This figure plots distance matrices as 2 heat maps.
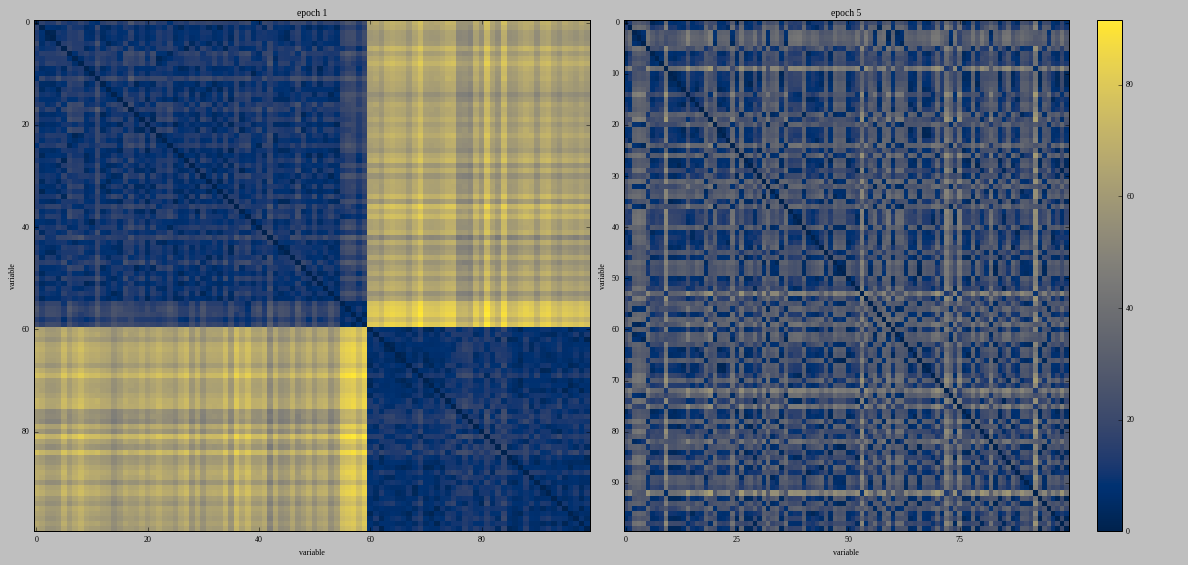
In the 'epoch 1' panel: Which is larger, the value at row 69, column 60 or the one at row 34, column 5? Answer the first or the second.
the first
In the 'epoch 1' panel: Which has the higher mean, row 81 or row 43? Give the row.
81
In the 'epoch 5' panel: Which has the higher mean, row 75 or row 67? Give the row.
75
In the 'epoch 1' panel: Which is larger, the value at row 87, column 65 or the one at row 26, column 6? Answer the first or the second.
the second
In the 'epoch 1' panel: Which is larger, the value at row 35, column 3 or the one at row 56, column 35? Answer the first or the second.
the second
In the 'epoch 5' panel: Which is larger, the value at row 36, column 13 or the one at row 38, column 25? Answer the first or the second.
the first
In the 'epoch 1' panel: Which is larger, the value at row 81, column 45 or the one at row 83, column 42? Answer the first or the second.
the first
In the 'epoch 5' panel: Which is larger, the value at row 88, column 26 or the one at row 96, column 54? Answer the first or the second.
the first
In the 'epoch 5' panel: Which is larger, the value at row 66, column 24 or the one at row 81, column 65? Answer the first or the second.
the first
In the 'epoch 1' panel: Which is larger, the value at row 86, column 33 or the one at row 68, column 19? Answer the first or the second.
the second
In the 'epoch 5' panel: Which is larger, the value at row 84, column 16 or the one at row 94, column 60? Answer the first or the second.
the second
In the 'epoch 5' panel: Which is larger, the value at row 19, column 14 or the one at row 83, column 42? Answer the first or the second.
the second
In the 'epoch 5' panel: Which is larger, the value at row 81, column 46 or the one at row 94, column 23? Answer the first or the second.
the second
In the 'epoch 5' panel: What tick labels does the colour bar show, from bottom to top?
0, 20, 40, 60, 80
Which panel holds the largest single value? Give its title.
epoch 1
